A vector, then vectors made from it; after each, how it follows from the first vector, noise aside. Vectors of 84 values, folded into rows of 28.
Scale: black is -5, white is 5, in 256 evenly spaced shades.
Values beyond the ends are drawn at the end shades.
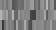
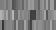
copied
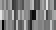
scaled up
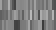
wrapped around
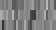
copied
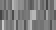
negated
